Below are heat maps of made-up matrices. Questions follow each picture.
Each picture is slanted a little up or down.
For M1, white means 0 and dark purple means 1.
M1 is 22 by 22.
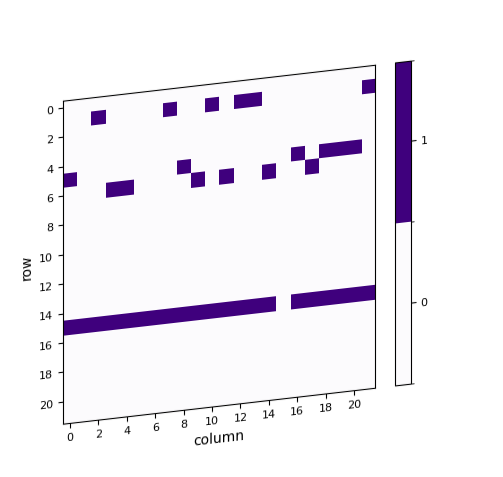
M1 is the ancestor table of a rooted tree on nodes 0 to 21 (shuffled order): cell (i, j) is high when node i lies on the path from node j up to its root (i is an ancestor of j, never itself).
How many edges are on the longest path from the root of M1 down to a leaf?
2
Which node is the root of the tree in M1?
15
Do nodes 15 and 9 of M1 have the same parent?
no
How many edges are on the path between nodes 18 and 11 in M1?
4
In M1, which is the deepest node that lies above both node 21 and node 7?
1
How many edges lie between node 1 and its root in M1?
1
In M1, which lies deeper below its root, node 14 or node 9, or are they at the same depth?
the same depth
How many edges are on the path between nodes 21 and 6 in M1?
3
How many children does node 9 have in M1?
0
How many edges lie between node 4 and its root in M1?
2
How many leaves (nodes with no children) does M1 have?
18
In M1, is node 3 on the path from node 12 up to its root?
no
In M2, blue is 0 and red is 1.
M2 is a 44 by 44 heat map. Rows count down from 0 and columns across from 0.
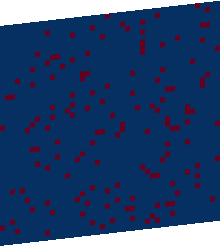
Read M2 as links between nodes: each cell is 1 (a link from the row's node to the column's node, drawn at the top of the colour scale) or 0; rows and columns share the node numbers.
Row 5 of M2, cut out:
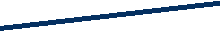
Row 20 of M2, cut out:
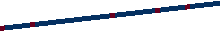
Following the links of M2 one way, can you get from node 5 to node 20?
no
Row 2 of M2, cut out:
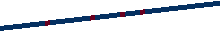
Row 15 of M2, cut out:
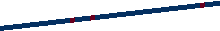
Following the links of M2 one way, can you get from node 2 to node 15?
yes
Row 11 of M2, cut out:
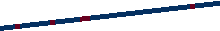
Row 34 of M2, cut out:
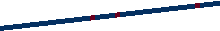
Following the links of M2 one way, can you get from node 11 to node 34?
yes
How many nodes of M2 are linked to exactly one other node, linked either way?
0
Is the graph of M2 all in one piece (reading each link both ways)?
yes
